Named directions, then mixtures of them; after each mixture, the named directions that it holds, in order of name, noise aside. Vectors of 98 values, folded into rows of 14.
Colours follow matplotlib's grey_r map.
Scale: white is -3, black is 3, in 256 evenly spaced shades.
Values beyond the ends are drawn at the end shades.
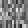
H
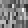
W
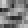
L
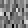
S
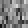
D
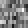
L, W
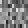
H, W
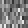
D, S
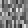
H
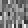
H, S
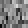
D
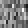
W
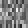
H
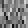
D, S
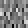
S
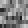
D, L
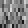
D, S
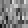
D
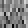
D, S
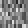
H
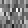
H, S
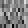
D, S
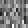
S, W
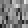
D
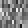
H, S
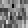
L, W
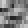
L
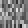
H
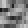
L
